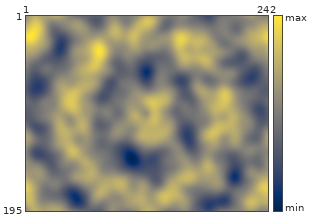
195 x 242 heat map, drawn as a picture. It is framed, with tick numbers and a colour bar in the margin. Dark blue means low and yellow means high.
There is no overall slope. The histogram is bell-shaped. The field is smooth, with broad soft blobs. Rings spread out from the centre.
